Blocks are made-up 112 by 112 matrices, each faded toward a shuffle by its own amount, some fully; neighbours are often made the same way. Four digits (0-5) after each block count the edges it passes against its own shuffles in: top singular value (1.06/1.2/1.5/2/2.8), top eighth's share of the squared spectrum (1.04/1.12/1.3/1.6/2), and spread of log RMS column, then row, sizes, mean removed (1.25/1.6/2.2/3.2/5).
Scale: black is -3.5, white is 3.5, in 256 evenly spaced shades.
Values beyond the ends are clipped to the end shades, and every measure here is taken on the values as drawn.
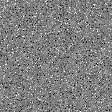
2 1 0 0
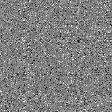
4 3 2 1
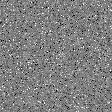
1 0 0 0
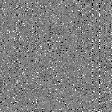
4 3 2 2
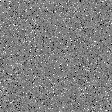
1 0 0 0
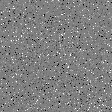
0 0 0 0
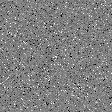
2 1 0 0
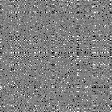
5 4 3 3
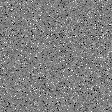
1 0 0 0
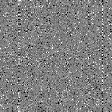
4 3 2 1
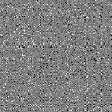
5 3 3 2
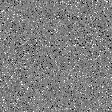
3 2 1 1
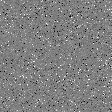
0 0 0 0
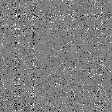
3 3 3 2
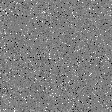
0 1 0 0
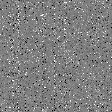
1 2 2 1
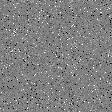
1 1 1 0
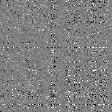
2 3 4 3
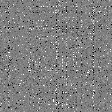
2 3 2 2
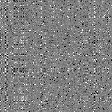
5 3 2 2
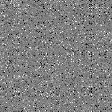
4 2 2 1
